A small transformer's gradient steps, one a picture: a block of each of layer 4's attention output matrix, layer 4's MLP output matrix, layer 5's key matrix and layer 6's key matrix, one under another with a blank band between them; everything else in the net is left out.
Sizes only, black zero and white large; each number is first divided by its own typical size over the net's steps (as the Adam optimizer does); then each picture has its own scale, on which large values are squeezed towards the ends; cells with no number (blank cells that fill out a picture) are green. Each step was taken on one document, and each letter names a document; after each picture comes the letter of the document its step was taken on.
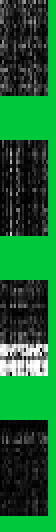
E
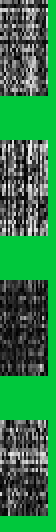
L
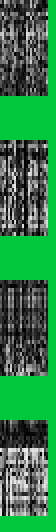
L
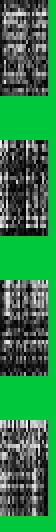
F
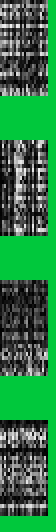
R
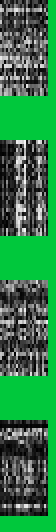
R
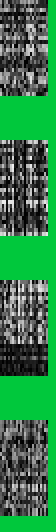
L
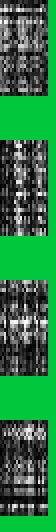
R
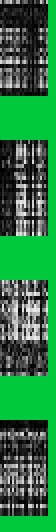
R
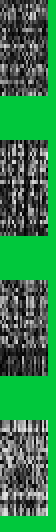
L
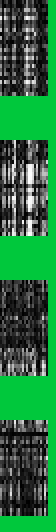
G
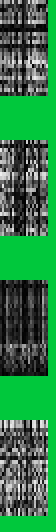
L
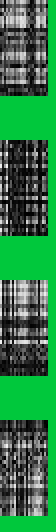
F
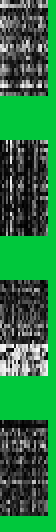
E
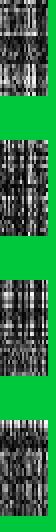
G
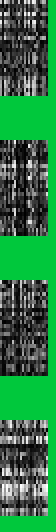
G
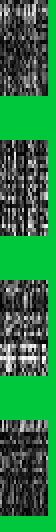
G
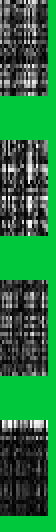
G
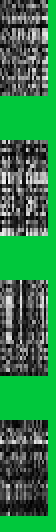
L
